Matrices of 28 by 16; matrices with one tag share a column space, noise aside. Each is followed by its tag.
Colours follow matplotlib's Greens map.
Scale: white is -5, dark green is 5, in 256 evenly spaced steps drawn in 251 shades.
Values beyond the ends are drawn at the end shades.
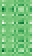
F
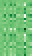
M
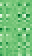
M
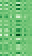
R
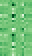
M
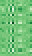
F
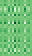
F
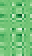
M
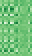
F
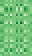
F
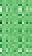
F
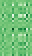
M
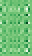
F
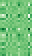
M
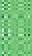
R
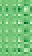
F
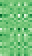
M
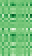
M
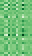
R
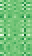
R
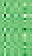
M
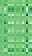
F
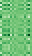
R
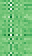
R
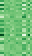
R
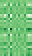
M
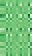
M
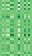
R
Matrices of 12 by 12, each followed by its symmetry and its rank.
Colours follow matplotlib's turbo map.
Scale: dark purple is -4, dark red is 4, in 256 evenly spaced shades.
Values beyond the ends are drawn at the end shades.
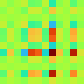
symmetric, rank one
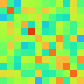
symmetric, full rank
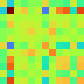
symmetric, rank two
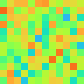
neither, full rank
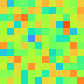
neither, full rank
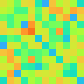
symmetric, full rank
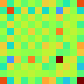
symmetric, rank two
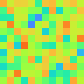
neither, full rank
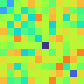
symmetric, full rank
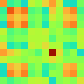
symmetric, rank two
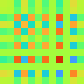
symmetric, rank one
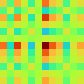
symmetric, rank one
